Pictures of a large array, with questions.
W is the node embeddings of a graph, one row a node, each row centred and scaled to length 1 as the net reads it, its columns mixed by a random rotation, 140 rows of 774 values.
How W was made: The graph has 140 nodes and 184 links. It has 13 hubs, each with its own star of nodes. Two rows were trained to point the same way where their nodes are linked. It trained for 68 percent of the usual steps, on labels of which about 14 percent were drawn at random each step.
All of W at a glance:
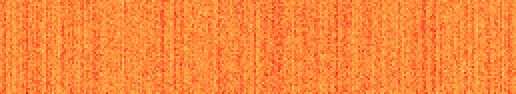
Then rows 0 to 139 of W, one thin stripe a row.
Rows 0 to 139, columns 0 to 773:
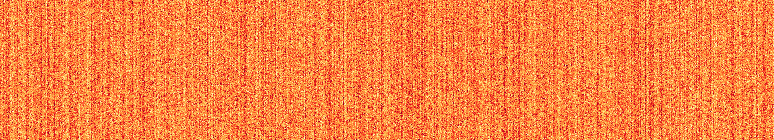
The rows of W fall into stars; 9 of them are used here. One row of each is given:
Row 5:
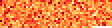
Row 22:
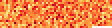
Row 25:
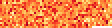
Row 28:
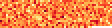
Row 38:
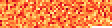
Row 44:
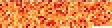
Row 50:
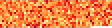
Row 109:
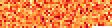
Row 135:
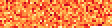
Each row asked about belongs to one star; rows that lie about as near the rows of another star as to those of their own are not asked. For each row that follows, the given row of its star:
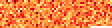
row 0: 38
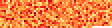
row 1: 5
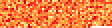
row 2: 5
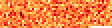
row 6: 50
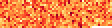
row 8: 28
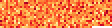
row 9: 38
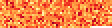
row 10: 135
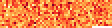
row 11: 22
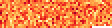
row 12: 44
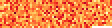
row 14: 109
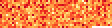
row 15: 28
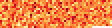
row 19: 38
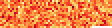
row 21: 5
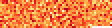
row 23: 38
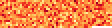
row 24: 135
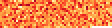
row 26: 5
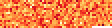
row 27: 109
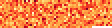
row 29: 44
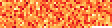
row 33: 50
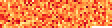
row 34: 5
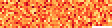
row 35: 25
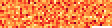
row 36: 135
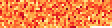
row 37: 50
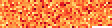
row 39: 44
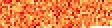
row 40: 50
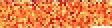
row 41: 38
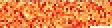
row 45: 50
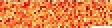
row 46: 25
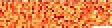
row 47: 135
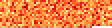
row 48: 22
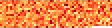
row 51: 38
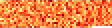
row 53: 44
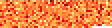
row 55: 135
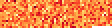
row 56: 22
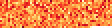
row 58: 28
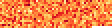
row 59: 109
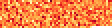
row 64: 28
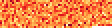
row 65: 44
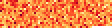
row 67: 22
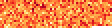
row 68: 135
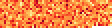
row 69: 109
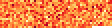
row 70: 44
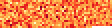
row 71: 25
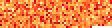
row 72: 109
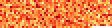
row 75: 109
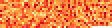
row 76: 25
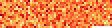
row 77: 44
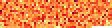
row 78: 50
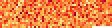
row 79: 44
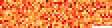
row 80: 25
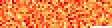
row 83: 5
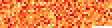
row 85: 25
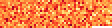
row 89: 5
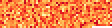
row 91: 44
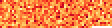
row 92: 22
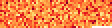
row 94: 50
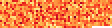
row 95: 50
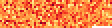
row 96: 22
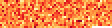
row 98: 50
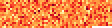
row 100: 25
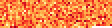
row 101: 135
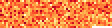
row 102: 50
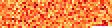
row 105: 5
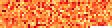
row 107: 5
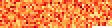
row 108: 109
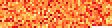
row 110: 135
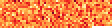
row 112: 109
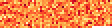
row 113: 25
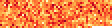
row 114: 38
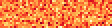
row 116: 135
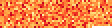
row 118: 44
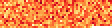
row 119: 22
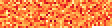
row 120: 109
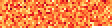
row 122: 44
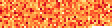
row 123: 50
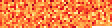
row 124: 38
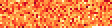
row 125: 28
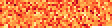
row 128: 135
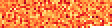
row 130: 5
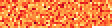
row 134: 22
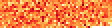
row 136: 50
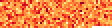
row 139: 38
